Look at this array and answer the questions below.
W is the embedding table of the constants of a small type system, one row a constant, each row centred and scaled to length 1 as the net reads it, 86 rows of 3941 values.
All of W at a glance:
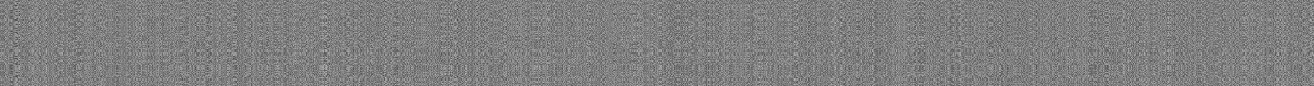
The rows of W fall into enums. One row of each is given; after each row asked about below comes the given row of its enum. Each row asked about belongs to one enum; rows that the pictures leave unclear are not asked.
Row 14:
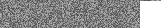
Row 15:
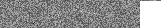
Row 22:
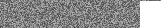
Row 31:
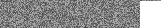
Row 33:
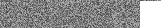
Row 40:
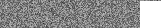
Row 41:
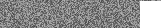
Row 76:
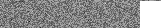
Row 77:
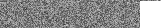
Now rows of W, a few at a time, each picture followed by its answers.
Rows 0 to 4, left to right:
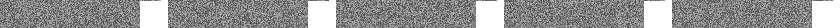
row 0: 41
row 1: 15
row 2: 22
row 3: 33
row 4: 14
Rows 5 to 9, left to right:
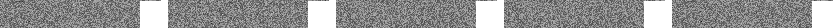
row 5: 76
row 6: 40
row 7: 41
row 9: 76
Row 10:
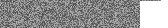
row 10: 31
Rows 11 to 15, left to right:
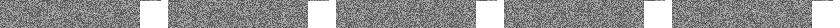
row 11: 15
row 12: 31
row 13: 14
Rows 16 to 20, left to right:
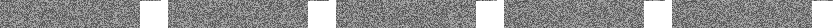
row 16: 31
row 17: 22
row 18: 33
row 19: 76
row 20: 76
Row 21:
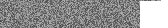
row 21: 41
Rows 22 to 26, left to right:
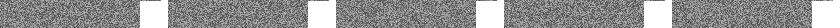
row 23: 22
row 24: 15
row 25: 22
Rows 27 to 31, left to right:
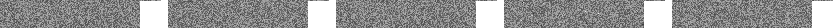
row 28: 76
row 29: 41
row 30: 15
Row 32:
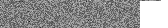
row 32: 76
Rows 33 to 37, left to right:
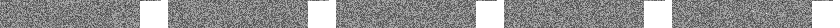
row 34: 41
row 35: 22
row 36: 40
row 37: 15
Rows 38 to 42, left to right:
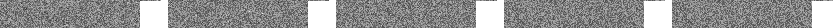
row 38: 77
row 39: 15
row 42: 41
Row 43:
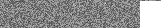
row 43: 76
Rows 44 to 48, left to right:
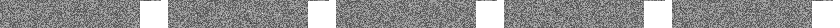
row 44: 14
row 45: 15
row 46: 76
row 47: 40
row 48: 14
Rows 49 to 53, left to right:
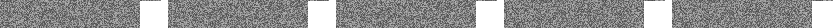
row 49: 31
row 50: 22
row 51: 22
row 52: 14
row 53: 14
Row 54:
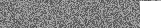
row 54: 41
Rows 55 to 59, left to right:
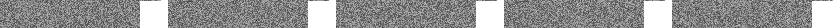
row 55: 41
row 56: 76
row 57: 22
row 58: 76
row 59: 77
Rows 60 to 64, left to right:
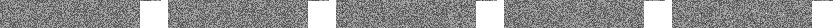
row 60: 14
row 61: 14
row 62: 33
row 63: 76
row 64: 15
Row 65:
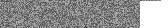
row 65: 31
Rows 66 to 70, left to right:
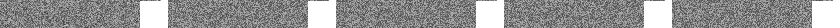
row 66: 77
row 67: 22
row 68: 31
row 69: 22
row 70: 14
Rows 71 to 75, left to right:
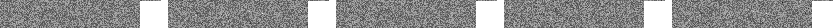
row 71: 31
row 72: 15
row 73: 31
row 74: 40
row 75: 15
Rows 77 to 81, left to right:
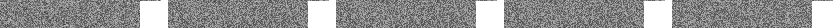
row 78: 41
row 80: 41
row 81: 31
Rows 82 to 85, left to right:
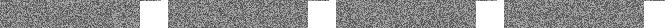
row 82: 33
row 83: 40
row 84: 41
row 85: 22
